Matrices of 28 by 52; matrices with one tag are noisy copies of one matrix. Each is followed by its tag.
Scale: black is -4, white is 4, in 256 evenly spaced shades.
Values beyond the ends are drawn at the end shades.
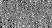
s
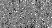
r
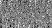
s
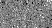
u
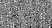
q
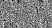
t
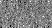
s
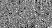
r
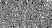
u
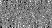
s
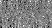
s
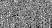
q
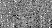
q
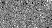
u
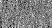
s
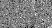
r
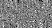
t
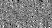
t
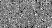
r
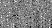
q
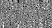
t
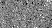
u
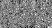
r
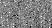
q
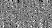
t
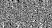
t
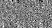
t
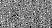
q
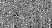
q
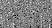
q
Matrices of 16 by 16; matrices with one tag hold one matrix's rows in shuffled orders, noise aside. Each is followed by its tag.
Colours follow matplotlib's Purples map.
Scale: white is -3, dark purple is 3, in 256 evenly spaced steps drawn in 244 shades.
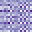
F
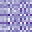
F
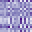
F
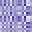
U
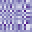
U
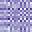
F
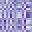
U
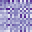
F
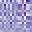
U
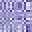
U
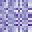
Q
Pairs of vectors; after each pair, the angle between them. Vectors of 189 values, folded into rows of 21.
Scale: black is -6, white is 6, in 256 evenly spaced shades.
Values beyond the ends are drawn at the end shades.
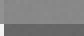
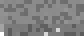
partly aligned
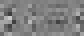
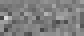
partly aligned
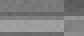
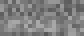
partly aligned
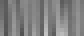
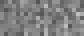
partly aligned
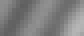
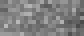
partly opposed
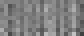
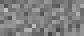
orthogonal
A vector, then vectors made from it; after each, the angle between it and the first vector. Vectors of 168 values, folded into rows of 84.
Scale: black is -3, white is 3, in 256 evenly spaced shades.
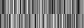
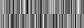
nearly opposite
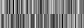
nearly opposite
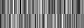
nearly parallel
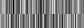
nearly opposite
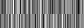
nearly parallel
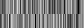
nearly parallel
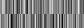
nearly opposite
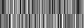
nearly parallel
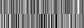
partly opposed
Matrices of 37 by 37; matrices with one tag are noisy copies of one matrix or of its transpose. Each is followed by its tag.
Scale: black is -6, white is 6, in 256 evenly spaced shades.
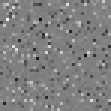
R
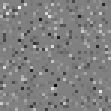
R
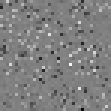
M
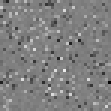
M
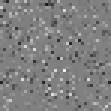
M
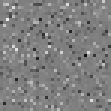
R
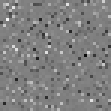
R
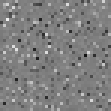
R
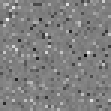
R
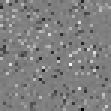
M
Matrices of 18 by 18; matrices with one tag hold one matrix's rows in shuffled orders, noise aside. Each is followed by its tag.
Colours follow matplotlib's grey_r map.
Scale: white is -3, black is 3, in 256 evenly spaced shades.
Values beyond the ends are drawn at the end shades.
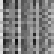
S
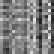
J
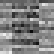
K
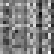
J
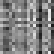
J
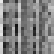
S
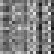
J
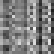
J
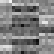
K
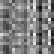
J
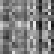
J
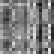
J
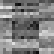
K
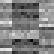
K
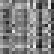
J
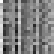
S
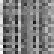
S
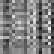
J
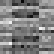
K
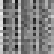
S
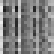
S
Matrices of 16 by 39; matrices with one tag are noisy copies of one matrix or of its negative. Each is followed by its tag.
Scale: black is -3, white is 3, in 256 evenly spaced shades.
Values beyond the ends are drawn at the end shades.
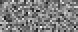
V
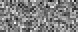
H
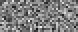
V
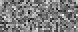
V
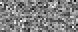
H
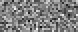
V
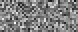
H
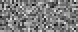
H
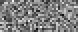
V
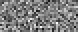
V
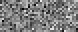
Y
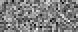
V
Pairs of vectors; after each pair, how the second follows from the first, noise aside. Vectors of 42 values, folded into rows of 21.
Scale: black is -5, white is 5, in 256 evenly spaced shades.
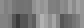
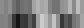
scaled up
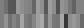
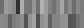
reversed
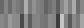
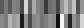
scaled up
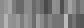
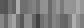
reversed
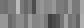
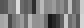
scaled up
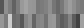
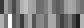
scaled up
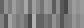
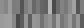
reversed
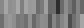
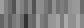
reversed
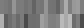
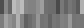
reversed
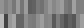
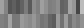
reversed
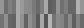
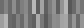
reversed
